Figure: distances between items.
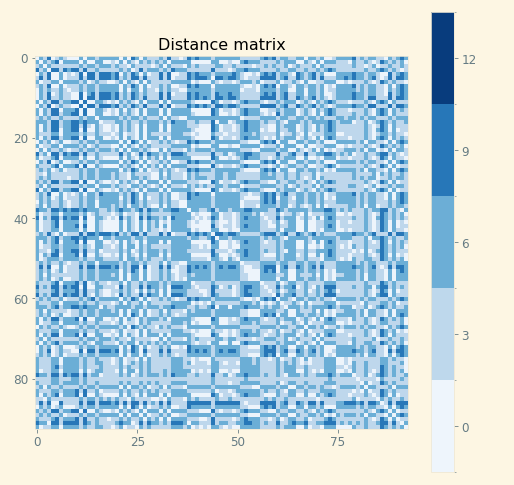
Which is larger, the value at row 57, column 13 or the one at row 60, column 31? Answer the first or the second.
the second
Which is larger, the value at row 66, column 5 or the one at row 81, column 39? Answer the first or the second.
the first
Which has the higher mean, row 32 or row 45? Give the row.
45
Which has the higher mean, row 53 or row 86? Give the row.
86
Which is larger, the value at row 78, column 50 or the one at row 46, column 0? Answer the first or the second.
the second
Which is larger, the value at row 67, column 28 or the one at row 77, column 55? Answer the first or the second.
the second
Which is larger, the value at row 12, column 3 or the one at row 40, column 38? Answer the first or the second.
the first
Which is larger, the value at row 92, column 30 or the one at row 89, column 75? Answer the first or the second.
the second
